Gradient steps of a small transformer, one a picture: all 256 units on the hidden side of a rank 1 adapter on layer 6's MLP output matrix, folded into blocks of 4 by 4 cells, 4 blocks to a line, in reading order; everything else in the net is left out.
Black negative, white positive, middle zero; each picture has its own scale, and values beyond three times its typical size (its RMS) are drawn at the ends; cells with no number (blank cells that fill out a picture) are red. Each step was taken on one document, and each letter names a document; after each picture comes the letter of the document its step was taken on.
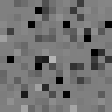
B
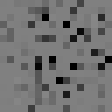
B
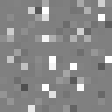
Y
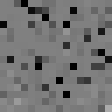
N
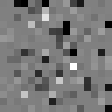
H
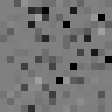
B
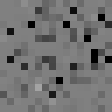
B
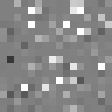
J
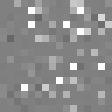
J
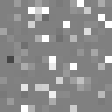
Y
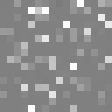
Y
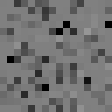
H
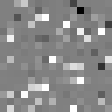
J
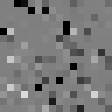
H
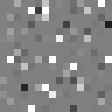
Y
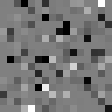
Y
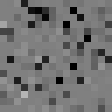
N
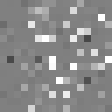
B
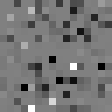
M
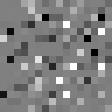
B
